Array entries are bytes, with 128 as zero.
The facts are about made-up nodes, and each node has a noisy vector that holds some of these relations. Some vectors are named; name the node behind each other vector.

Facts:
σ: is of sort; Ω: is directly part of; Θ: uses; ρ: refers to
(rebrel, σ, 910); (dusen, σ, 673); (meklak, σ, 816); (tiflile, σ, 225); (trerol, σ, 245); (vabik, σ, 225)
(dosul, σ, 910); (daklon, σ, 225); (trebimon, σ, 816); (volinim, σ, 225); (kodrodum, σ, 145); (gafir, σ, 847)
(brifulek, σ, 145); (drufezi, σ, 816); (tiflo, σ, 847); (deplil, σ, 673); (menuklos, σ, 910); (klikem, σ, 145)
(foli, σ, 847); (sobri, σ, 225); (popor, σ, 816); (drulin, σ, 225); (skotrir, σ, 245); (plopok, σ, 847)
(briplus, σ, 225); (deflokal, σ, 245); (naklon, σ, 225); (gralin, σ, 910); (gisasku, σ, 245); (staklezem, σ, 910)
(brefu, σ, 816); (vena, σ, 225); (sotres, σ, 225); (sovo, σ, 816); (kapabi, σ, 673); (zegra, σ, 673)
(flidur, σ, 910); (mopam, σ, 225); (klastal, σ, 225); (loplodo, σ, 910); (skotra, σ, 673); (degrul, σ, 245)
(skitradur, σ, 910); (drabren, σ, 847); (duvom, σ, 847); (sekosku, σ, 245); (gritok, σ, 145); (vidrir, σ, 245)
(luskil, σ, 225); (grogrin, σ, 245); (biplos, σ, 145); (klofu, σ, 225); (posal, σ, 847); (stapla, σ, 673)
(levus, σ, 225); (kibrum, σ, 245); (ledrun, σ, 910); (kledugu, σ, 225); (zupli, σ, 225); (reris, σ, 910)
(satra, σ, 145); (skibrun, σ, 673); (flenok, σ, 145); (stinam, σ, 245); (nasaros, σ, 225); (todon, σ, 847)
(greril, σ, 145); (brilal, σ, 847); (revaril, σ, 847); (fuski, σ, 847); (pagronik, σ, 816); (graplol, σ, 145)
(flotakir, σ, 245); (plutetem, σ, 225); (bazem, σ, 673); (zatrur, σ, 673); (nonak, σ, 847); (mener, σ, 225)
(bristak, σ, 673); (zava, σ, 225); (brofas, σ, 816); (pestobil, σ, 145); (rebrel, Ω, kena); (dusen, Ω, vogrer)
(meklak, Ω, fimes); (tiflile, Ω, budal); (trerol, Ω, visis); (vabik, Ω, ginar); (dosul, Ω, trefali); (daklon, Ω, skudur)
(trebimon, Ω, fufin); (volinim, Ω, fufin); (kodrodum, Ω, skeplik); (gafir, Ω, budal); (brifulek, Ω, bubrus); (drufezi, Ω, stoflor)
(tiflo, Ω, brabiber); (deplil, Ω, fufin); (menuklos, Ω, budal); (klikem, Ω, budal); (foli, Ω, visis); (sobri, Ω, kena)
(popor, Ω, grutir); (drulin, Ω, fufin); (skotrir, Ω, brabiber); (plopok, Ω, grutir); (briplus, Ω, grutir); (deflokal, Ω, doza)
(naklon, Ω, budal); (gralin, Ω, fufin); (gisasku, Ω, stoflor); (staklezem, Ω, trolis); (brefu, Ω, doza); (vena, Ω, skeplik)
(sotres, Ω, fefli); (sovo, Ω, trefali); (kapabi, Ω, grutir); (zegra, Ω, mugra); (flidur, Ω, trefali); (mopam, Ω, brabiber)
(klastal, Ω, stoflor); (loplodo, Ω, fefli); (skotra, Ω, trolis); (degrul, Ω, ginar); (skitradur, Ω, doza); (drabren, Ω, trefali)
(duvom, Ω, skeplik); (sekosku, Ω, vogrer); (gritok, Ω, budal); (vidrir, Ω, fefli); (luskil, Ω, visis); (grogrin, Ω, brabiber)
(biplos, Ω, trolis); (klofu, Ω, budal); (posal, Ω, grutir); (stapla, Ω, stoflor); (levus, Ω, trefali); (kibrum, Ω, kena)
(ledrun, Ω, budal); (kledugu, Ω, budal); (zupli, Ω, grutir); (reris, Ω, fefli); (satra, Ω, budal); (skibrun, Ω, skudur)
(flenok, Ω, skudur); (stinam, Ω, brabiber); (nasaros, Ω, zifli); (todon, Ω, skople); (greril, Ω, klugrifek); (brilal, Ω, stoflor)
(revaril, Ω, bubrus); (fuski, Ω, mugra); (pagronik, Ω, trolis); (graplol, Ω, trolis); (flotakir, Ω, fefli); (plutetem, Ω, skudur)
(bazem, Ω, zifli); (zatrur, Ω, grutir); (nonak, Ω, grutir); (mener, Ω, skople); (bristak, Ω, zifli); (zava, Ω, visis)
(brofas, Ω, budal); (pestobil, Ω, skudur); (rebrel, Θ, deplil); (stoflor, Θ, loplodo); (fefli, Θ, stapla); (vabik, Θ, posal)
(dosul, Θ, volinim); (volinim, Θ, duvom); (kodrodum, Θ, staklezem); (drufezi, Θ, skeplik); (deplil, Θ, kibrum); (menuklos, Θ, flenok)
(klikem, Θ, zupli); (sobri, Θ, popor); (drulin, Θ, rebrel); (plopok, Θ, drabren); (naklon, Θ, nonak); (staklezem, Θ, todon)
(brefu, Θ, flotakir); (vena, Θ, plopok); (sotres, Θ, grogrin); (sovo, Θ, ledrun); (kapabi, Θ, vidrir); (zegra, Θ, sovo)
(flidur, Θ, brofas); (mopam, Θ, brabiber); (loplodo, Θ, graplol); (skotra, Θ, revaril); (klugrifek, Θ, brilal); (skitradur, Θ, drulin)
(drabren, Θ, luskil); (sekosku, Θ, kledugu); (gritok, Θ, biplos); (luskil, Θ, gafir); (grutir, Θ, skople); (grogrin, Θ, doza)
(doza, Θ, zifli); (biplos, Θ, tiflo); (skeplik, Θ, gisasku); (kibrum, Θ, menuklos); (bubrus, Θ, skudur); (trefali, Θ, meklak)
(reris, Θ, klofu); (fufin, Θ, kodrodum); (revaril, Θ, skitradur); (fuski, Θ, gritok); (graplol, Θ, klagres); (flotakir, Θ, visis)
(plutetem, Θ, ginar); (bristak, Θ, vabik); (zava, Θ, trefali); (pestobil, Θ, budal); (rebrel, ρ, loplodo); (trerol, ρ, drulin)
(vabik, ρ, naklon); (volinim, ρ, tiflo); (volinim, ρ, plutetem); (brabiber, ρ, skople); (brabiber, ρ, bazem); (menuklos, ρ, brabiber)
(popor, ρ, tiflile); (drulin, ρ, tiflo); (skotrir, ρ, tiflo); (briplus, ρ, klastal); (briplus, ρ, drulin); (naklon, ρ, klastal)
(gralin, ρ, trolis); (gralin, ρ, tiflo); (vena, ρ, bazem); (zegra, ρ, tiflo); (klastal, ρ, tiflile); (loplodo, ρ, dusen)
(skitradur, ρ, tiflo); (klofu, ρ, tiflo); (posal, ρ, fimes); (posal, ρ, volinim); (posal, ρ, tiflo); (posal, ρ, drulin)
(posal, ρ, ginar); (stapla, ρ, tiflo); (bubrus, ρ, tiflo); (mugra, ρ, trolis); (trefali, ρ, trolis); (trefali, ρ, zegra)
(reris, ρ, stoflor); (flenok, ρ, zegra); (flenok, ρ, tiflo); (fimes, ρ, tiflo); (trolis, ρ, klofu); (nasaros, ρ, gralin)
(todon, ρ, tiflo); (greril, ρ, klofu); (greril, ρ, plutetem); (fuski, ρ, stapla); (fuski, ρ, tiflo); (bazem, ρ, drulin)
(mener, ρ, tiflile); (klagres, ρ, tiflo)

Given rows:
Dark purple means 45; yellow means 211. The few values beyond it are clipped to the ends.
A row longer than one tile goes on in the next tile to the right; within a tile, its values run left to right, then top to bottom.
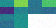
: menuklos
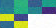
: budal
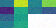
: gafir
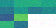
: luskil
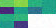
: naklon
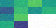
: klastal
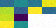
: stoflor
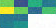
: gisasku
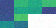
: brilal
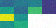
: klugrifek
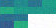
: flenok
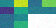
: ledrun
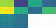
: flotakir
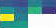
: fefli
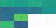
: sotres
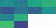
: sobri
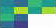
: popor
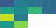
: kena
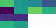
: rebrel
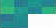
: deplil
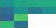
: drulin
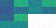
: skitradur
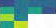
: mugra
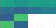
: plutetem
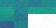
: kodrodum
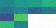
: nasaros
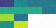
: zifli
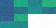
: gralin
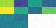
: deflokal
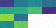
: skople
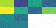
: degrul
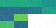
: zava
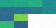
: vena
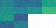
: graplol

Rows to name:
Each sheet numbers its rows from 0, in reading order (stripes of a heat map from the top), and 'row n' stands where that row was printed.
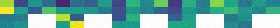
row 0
skotrir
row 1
klagres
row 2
todon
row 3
posal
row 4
zatrur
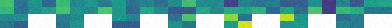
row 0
drufezi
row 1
sovo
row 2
pestobil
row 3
dosul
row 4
ginar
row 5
grutir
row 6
stapla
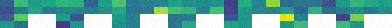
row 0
plopok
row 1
satra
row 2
bristak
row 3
meklak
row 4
tiflo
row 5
fufin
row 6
volinim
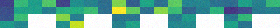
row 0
nonak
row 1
skudur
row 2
vidrir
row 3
zegra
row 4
fuski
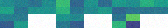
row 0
greril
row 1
brefu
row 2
mopam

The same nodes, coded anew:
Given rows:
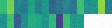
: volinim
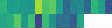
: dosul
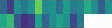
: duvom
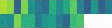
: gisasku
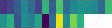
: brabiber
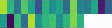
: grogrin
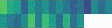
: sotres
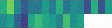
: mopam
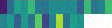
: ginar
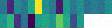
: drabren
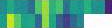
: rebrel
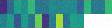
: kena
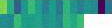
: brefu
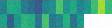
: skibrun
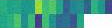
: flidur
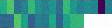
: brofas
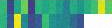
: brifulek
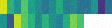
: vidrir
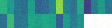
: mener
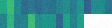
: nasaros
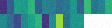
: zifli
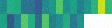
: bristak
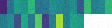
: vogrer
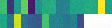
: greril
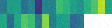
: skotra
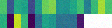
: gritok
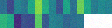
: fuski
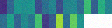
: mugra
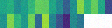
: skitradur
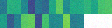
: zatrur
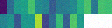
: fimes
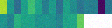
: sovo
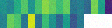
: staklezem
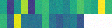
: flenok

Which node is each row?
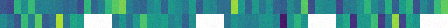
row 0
fefli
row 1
vabik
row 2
klofu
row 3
stoflor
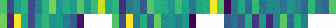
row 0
biplos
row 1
graplol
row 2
budal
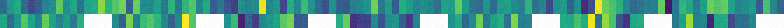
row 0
dusen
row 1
skotrir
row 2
plopok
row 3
brilal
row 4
zupli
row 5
loplodo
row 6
ledrun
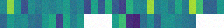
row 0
kledugu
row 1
posal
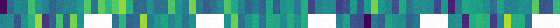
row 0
klagres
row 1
briplus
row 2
vena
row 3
gafir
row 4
grutir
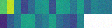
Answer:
naklon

